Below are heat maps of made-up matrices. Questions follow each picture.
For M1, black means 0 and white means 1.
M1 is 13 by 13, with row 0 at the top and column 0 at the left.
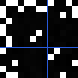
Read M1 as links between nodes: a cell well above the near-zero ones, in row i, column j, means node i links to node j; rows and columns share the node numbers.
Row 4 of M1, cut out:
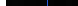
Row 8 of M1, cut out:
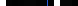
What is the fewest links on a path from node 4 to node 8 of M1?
2
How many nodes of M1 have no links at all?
0
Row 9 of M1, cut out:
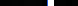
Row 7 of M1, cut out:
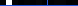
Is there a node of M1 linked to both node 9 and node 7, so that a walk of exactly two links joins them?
no
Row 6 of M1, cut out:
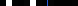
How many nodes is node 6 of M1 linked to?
2
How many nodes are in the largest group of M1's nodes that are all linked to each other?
3
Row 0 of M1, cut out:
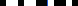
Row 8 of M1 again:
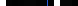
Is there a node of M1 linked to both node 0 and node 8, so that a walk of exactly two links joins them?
no
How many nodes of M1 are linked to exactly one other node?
5
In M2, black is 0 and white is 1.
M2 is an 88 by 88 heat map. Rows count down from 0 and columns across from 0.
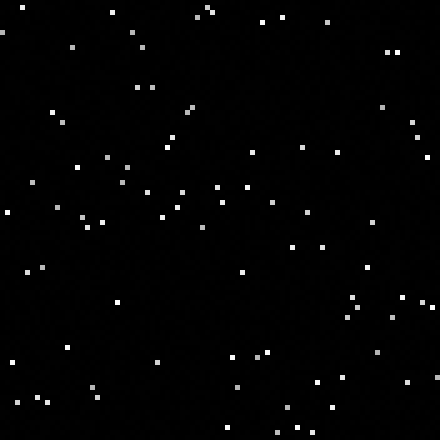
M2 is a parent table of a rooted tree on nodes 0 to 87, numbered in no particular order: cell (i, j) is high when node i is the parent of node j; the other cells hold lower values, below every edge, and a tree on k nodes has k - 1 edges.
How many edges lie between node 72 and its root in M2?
0
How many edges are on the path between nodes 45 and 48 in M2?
3
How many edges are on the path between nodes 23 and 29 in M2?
2
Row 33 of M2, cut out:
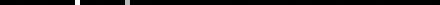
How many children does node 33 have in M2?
2
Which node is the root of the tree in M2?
72
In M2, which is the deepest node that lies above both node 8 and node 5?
85
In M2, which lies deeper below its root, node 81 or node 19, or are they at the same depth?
node 19
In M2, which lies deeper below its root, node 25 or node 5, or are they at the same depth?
the same depth
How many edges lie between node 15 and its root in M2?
6
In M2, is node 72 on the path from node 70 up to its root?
yes
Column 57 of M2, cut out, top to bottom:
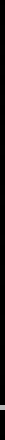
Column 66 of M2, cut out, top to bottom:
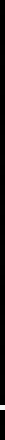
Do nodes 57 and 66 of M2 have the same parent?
yes
